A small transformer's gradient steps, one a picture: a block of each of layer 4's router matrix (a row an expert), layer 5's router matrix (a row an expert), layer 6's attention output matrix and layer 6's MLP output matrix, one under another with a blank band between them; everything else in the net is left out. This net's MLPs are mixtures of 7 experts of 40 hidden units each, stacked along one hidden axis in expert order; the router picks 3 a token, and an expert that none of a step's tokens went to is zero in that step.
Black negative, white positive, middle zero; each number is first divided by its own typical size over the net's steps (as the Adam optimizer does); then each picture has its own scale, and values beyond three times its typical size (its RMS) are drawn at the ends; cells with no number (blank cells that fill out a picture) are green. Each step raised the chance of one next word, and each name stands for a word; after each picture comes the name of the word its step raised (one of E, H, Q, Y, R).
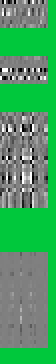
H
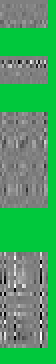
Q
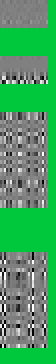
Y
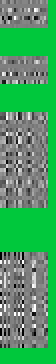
Y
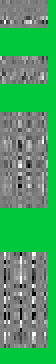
Q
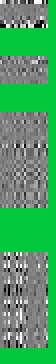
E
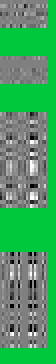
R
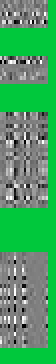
R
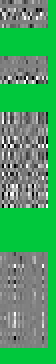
E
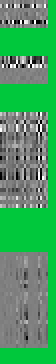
H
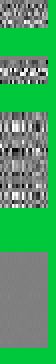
E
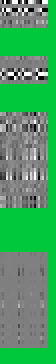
H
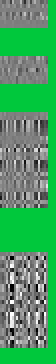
E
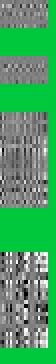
H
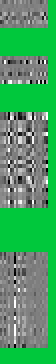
Y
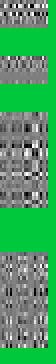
E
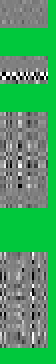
Q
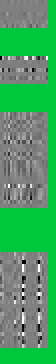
R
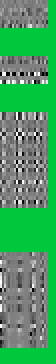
Y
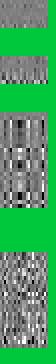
E
